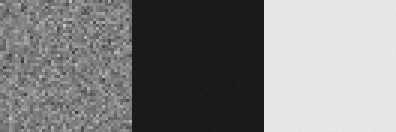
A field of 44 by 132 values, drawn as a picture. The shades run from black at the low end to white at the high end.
It is made of 1 by 3 panels. Panel 1,1: middling, fine-grained. Panel 1,2: very low, flat. Panel 1,3: very high, flat.
